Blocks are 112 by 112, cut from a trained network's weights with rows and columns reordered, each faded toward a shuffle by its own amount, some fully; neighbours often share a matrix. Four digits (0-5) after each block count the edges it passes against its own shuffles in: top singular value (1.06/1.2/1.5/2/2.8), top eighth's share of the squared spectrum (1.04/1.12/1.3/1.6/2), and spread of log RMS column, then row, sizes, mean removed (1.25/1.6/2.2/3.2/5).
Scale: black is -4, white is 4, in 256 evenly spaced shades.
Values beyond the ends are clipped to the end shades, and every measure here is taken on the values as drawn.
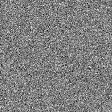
2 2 0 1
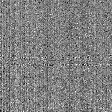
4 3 1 2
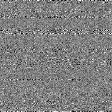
3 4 1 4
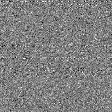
2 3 0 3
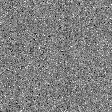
0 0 0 0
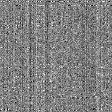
4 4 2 3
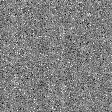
1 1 0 0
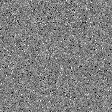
1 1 0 0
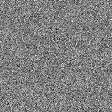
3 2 0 1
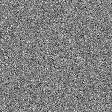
1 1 0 0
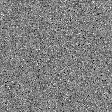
0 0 0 0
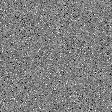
0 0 0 0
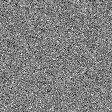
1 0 0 0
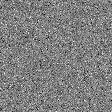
0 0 0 0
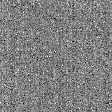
2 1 0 0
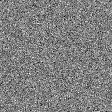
0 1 0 0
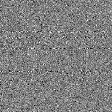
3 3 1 3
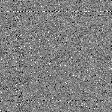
3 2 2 1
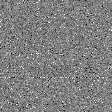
2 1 0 1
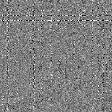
4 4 3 2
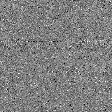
2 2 0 1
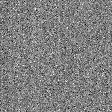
1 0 0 0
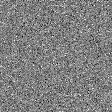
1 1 0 1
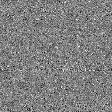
2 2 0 2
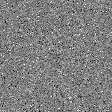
1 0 0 0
